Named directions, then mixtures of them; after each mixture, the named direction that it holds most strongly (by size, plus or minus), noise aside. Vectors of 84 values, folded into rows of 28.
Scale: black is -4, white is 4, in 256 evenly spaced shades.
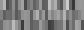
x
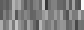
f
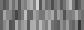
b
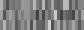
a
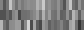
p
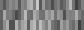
b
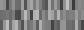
x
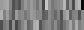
f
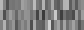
a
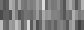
p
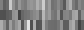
p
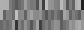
f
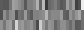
f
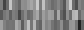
p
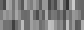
x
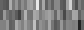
b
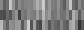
p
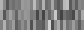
a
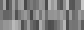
x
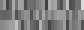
x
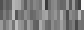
f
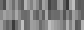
x
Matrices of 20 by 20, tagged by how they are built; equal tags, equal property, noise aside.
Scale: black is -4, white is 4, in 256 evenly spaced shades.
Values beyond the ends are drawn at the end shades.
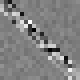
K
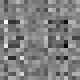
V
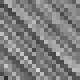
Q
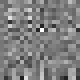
V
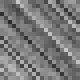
Q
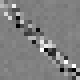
K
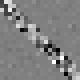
K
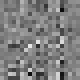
V
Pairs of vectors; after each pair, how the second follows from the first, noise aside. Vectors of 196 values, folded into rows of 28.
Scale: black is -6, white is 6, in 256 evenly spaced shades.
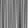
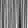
scaled up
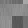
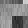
scaled up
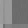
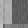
scaled up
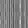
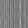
shrunk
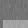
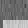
scaled up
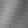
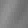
shrunk
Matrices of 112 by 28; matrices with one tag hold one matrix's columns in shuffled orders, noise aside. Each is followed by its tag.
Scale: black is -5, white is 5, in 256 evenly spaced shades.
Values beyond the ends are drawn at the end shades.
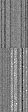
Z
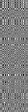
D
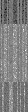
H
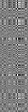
D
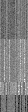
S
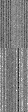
Z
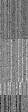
S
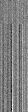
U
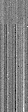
U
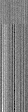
U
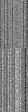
Z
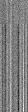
U
